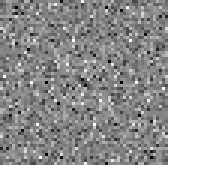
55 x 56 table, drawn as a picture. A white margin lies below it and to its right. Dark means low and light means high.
Grain: fine. Symmetry: a half turn. Average level on the scale: 50%. Odd rows or columns: none. Slope: none. Stripes: none.
